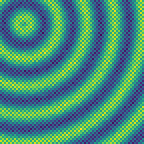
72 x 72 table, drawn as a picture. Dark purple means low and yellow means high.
Rings: centred on the top left. Slope: none. Mirror symmetry: none. Average level on the scale: 50%. Ninth with the lowest average: top left. Seam: none.
